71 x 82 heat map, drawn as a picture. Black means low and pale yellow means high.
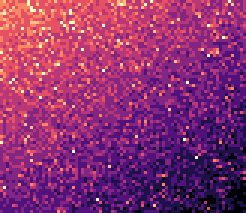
The bottom right is the ninth with the lowest average. The field climbs toward the top left. No single row or column stands out from its neighbours. The halves do not mirror each other.
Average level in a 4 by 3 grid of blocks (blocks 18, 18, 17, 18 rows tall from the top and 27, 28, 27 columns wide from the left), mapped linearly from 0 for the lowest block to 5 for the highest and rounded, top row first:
543
432
321
210
